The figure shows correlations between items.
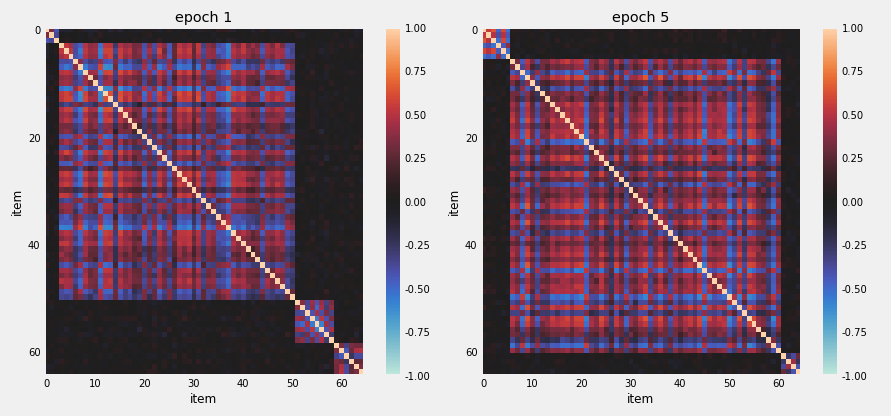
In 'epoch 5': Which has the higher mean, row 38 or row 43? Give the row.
43
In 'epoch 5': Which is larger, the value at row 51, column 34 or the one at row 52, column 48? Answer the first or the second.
the second
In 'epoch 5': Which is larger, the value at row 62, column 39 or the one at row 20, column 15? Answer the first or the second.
the second
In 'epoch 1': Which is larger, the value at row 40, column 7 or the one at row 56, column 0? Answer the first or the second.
the second
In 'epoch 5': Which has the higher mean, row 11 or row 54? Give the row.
54
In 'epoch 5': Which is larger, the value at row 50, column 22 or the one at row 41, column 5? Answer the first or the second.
the second
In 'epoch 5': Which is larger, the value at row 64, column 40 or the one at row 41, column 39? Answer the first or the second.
the second
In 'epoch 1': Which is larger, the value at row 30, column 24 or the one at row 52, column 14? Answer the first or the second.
the first
